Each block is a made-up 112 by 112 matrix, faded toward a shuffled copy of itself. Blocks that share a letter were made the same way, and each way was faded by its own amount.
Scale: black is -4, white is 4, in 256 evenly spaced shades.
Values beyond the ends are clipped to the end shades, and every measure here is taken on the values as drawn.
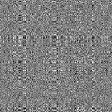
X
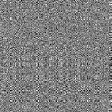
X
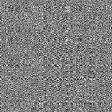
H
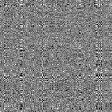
X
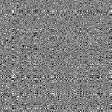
H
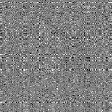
H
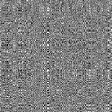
X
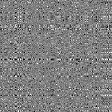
H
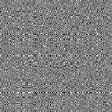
H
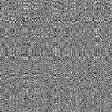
H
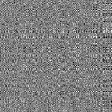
X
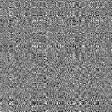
X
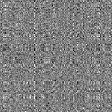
X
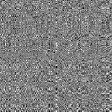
H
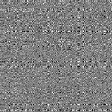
H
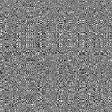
H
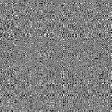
H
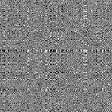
H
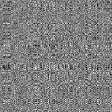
X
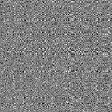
H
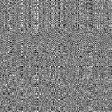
X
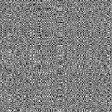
X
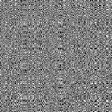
X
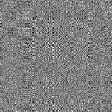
X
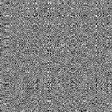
X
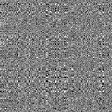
X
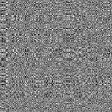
X
